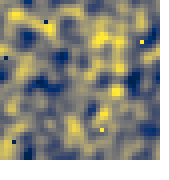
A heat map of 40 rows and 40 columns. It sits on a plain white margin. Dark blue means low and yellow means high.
Grain: blotchy. Average level on the scale: 50%. Lone odd cells: 5, 2 higher and 3 lower than their neighbours. Mirror symmetry: none.
